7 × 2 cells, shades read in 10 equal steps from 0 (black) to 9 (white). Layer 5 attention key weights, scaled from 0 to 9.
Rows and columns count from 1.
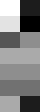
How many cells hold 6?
3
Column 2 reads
1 0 5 6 5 4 1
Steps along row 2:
down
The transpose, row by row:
9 8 3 6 5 4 6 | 1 0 5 6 5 4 1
